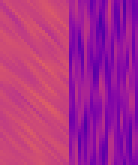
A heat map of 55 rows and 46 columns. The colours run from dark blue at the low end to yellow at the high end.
It is made of 1 by 2 panels. Panel 1,1: middling, slanting down to the right, faint in contrast. Panel 1,2: low, streaked downward.
